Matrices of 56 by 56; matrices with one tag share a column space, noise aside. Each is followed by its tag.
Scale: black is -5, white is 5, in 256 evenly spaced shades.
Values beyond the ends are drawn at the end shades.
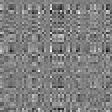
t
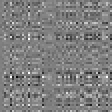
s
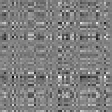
s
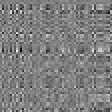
t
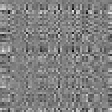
t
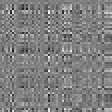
t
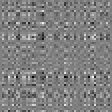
s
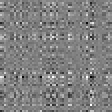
s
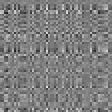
t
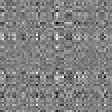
s
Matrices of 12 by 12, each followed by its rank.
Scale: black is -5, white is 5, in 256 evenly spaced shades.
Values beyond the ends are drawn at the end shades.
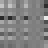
one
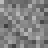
full rank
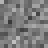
full rank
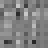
two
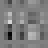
one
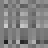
one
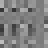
two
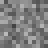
full rank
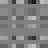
one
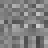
two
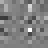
two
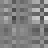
one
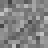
full rank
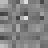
two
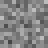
full rank
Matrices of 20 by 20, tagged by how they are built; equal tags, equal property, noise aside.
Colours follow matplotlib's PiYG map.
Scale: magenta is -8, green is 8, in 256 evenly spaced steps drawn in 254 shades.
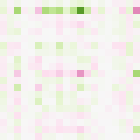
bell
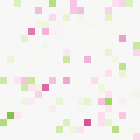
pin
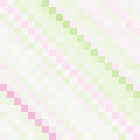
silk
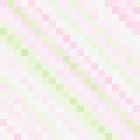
silk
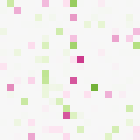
pin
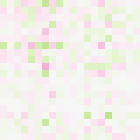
bell
